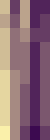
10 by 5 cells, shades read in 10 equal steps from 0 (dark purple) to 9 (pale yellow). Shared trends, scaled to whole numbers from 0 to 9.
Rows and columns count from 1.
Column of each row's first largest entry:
1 1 1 1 1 1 1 1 1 1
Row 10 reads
9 5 2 0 2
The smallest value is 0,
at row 10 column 4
